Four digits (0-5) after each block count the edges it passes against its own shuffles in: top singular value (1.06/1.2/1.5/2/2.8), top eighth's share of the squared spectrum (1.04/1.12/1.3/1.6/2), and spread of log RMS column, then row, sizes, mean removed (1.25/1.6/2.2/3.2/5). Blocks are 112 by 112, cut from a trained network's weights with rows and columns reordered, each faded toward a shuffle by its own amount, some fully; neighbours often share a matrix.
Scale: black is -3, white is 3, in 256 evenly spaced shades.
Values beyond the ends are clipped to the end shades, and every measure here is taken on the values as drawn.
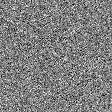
0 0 0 0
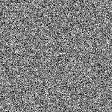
2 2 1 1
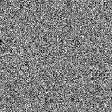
3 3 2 1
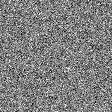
0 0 0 0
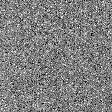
1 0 0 0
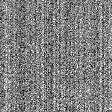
4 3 1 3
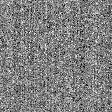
2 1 0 1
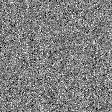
0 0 0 0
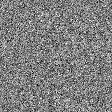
0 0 0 0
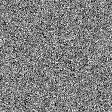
0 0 0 0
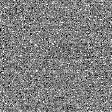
2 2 2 0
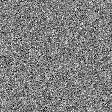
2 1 0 0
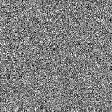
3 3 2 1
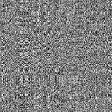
4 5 3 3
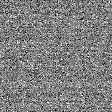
2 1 1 0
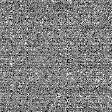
3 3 3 0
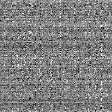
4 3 4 1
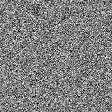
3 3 1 1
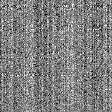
4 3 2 3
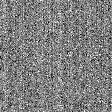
3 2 0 1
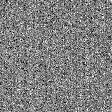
2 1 0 0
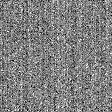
3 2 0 1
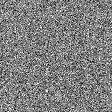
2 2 0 0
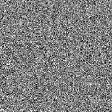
3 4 2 2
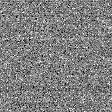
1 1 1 0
